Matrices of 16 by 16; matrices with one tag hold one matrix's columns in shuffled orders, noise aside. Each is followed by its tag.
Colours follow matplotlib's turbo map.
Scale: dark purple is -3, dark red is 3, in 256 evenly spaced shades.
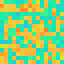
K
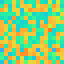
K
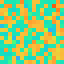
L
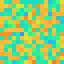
L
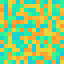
L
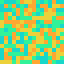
L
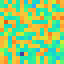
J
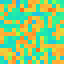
K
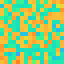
J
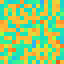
L
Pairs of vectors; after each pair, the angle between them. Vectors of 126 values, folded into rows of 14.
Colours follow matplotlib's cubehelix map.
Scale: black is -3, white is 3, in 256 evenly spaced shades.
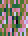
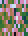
partly opposed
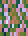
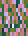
nearly parallel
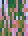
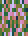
partly opposed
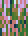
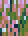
nearly parallel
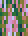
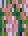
nearly parallel
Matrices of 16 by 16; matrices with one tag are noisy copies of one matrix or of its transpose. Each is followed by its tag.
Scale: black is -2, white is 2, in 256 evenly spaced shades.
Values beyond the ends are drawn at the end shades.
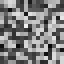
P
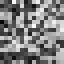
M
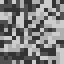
M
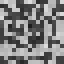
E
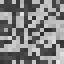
M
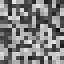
P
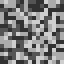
P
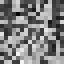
M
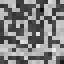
E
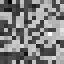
M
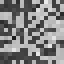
M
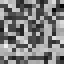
E
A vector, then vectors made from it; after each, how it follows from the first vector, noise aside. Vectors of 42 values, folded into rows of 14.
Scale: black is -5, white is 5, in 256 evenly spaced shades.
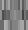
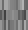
reversed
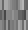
reversed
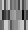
scaled up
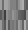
reversed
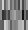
scaled up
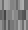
reversed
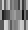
scaled up
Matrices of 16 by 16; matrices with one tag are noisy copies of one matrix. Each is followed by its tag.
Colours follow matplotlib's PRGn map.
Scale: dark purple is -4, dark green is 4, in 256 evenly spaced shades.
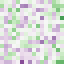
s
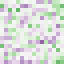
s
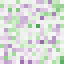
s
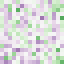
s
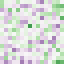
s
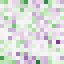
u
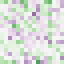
u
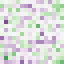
s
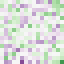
s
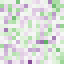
s
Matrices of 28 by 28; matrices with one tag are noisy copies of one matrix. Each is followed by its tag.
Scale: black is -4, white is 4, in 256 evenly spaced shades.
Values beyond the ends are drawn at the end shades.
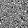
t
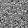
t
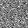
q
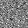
q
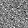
q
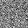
q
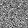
q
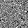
t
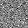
q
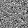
t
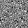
t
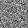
t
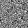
t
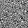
t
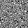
t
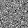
t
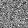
q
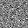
q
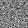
q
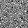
t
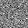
q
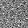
q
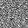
q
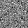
t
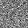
q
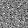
q
